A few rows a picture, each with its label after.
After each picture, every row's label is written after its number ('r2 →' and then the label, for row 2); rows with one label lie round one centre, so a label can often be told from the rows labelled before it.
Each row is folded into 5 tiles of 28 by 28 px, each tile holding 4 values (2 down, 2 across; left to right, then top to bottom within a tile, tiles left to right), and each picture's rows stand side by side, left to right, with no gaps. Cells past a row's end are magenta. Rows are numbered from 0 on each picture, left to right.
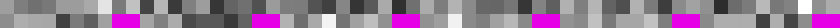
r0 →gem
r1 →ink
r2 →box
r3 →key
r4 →key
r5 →gem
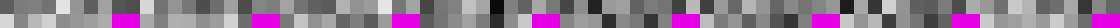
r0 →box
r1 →key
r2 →gem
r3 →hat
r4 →ink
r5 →ink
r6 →ink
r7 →key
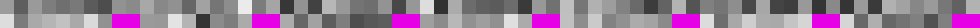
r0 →key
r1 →gem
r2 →ink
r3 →key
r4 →key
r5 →box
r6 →ink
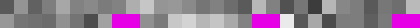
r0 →ink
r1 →key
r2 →ink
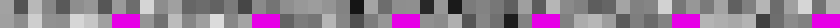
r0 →key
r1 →key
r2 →hat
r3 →ink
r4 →gem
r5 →gem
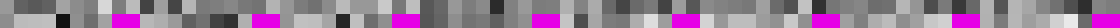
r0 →gem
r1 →ink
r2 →gem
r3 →hat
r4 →key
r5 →box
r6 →box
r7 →key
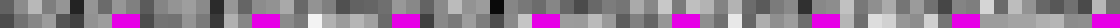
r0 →hat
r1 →hat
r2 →key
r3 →hat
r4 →gem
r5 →key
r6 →key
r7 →key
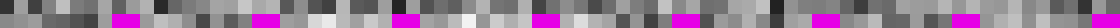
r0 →ink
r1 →gem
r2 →box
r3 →box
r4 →gem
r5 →hat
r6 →gem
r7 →key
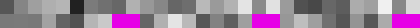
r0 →hat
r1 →gem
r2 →gem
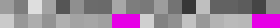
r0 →key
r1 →box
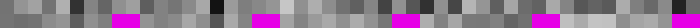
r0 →hat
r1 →hat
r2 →key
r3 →ink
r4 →box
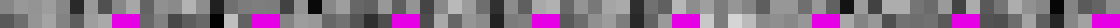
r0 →hat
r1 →hat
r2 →ink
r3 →hat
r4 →hat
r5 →key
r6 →ink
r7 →hat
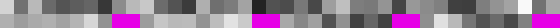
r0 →key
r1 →box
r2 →ink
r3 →gem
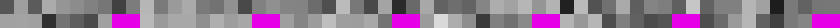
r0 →ink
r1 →key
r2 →box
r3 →gem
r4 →ink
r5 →hat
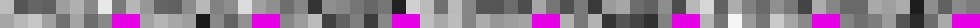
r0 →gem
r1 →gem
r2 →ink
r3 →key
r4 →ink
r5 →key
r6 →hat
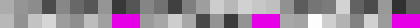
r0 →box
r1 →gem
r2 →box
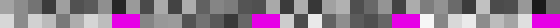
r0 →box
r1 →ink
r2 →ink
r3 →box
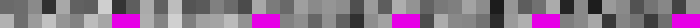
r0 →box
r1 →key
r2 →hat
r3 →hat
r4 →ink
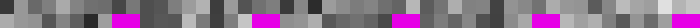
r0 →ink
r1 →hat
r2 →ink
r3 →hat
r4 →gem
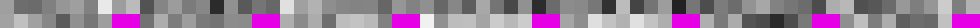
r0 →gem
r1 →hat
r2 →key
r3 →box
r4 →box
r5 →ink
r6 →gem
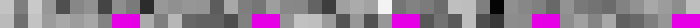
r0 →key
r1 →ink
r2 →gem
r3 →hat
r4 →gem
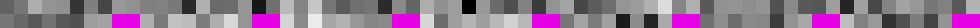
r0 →hat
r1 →box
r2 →key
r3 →box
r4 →gem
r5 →hat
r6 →ink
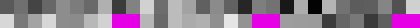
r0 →box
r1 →key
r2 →ink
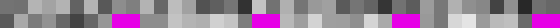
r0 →hat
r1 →key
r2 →key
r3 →key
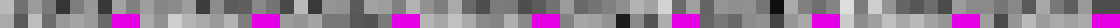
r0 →key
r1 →key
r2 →ink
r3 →key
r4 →gem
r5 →hat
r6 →key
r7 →box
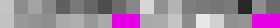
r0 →key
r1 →key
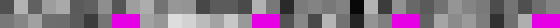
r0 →ink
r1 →key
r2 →hat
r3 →hat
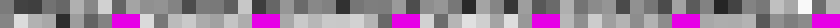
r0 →gem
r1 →box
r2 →key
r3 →box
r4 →key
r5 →gem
